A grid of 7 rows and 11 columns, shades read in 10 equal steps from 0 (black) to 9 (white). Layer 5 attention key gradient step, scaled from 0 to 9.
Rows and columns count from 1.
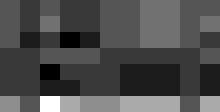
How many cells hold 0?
2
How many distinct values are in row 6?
2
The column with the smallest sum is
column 2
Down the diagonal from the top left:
3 2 2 3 2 2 6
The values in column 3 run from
0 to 9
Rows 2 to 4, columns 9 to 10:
4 3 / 4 3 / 2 2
